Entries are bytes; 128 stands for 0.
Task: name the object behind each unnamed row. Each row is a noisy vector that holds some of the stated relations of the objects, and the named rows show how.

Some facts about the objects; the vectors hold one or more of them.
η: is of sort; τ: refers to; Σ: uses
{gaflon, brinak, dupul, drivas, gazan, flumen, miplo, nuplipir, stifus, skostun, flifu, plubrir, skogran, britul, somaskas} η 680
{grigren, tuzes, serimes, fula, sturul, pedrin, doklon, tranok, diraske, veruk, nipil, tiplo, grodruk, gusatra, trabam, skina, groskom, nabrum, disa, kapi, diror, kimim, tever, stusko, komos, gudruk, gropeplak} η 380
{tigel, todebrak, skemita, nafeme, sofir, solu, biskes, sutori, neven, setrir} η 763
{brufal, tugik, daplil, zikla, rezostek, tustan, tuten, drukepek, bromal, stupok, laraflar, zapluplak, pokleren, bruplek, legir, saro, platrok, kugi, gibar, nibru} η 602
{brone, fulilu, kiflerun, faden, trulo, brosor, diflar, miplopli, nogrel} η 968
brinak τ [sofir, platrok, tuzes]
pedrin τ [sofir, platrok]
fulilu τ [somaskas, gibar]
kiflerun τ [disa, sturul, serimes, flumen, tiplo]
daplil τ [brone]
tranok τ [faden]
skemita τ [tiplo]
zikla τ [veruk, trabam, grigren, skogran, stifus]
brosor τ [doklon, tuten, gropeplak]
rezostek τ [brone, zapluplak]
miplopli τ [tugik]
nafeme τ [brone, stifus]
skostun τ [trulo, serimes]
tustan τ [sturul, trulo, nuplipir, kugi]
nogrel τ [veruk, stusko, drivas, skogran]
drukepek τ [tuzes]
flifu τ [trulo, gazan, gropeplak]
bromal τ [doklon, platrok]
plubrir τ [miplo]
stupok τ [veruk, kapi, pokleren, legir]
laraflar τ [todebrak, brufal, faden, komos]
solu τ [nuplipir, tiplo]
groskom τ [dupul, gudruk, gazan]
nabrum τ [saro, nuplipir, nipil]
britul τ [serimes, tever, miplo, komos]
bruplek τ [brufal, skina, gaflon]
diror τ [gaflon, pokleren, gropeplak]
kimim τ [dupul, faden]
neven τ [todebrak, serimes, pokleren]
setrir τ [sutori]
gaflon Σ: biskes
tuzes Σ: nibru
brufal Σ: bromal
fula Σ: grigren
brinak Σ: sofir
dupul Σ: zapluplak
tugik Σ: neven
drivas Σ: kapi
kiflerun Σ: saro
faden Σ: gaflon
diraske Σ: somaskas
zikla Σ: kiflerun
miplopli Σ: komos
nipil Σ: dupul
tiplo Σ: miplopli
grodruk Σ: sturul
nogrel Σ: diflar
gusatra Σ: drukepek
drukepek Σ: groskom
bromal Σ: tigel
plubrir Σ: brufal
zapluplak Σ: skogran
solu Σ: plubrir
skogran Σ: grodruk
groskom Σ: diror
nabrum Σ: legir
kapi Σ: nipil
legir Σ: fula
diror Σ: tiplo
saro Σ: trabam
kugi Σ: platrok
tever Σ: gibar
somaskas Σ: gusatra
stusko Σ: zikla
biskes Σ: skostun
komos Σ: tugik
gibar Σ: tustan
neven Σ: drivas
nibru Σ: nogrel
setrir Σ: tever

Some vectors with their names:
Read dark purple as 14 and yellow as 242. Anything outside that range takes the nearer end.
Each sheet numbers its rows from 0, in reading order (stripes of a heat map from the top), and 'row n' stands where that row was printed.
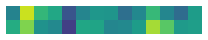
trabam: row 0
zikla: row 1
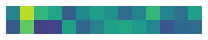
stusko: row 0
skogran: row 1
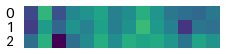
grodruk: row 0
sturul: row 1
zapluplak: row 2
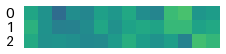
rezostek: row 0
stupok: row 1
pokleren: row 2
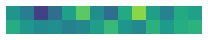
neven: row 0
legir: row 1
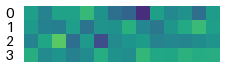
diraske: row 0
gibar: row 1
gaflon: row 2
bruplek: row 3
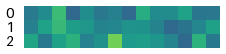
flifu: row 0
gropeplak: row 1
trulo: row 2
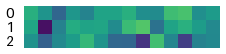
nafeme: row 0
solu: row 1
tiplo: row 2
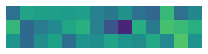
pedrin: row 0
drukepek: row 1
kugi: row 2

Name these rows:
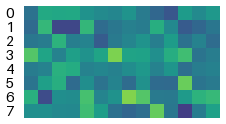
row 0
tuzes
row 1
drivas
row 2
flumen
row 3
nogrel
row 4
disa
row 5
brinak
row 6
brufal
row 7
komos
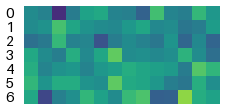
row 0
tugik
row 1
tever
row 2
nuplipir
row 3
fulilu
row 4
todebrak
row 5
faden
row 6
bromal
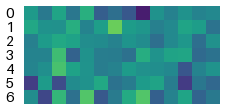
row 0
somaskas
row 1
diflar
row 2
fula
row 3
britul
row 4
serimes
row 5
nipil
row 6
plubrir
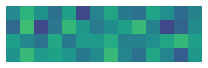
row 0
stifus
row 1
kapi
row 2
sutori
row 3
grigren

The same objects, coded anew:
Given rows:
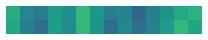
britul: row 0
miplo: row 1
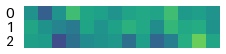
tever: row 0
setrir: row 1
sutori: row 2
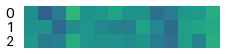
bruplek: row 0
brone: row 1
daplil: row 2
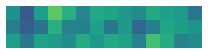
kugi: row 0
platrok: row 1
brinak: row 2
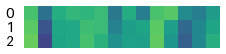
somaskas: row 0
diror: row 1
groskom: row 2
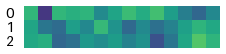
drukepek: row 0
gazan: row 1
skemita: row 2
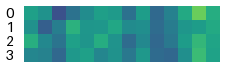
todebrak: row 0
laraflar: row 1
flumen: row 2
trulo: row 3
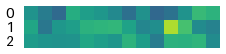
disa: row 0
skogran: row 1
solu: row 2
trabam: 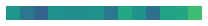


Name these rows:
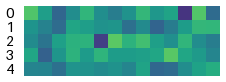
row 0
miplopli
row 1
sturul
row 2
saro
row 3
gaflon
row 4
brosor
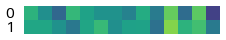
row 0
tugik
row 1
neven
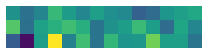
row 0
tustan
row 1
tiplo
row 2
brufal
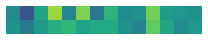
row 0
plubrir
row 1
grodruk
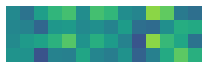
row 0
zapluplak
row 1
diflar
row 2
nipil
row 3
tigel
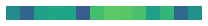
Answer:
zikla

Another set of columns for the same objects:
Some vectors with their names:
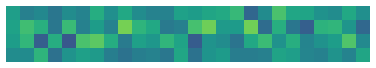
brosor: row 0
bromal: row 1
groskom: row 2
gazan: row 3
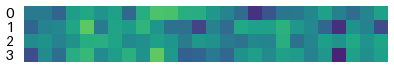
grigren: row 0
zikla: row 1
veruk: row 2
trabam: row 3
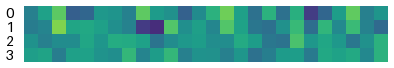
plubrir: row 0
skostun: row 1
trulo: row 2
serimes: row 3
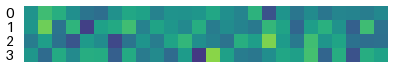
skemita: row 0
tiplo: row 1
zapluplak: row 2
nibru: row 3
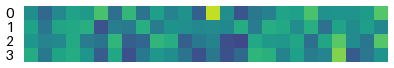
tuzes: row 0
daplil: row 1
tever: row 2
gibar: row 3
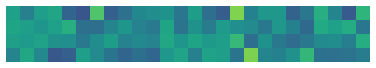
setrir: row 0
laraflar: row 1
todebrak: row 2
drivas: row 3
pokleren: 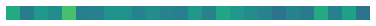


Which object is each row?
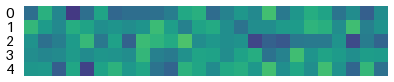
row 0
dupul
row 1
pedrin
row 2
legir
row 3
fulilu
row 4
miplopli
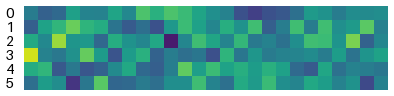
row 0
nabrum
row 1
faden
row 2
brinak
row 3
kugi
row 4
neven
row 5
skogran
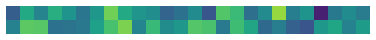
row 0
kiflerun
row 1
solu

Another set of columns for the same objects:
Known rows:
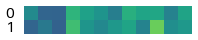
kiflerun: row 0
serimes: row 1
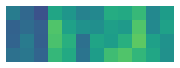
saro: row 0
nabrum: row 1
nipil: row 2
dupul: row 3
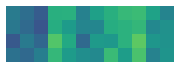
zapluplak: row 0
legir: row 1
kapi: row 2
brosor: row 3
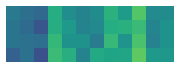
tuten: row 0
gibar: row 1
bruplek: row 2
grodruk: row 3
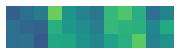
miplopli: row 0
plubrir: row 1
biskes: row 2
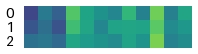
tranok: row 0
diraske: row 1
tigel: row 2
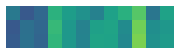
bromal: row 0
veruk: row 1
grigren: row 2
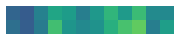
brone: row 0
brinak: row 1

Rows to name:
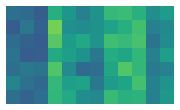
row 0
gaflon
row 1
tiplo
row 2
drukepek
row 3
zikla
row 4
tugik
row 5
solu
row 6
nogrel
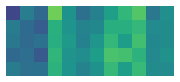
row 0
komos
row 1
kugi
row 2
diflar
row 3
somaskas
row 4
trulo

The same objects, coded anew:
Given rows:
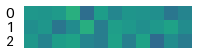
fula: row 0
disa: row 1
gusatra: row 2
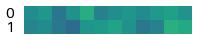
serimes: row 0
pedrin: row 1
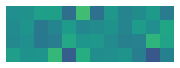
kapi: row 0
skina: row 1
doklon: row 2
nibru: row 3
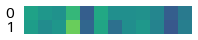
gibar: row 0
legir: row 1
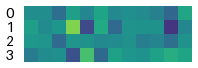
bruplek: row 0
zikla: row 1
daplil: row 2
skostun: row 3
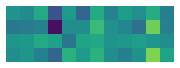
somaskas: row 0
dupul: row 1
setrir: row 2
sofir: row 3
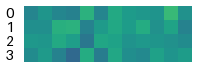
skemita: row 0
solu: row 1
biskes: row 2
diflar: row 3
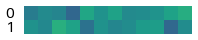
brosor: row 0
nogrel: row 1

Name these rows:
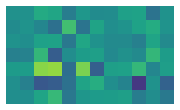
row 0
faden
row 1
trulo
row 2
tuzes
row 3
brinak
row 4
neven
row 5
zapluplak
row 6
nabrum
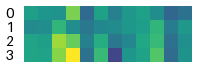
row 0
saro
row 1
plubrir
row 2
miplopli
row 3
komos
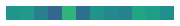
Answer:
brone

